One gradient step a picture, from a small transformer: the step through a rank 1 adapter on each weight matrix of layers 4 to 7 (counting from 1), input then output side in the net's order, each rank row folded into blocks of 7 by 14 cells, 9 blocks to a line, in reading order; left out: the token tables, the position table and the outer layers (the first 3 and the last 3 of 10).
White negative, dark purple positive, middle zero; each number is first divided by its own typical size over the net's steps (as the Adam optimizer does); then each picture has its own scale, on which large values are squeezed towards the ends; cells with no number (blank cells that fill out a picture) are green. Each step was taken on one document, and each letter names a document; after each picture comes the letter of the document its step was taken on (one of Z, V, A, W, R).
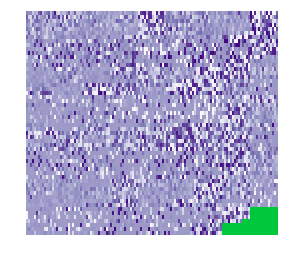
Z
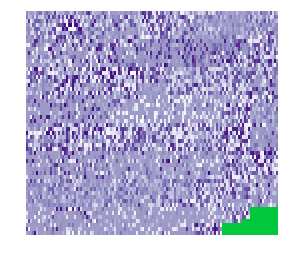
Z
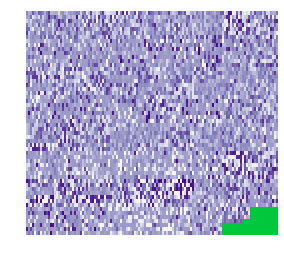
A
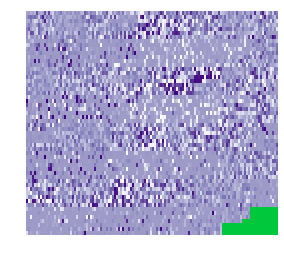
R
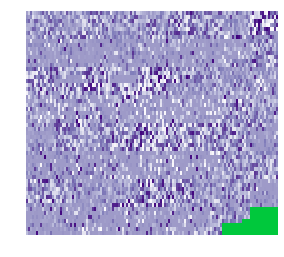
R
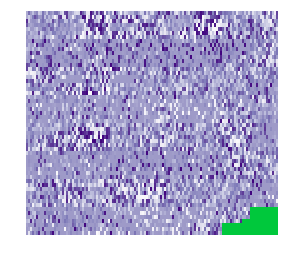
A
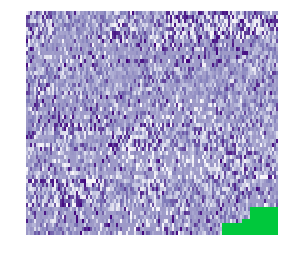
A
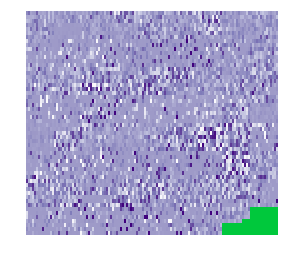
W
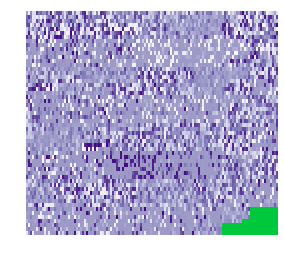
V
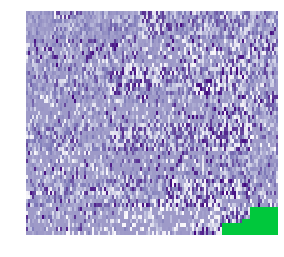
Z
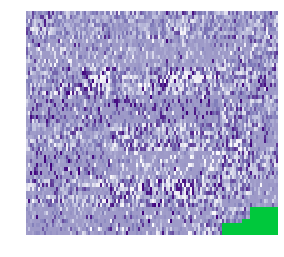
R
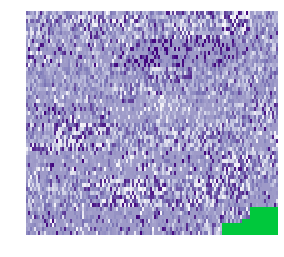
A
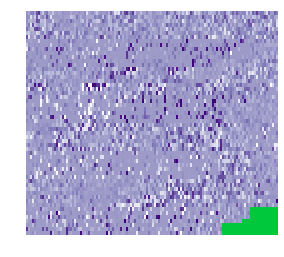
W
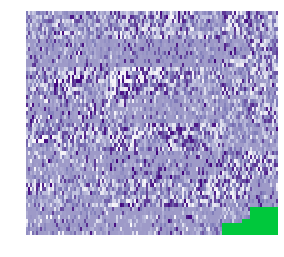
V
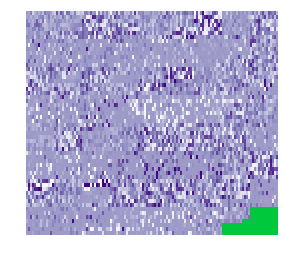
R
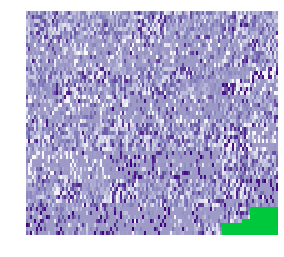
V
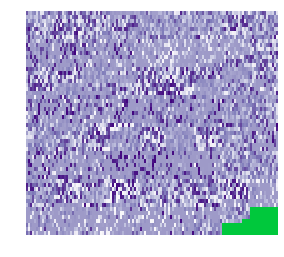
V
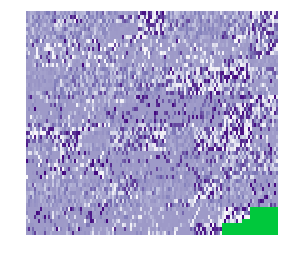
Z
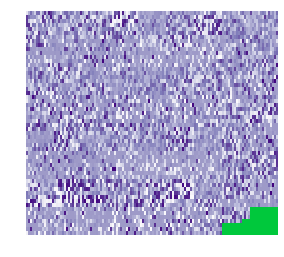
A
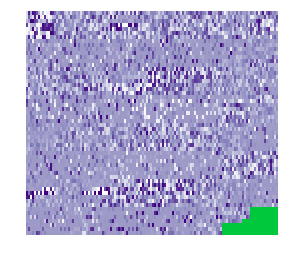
R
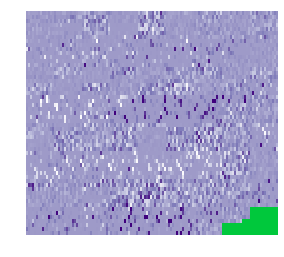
W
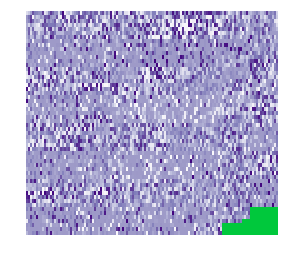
R
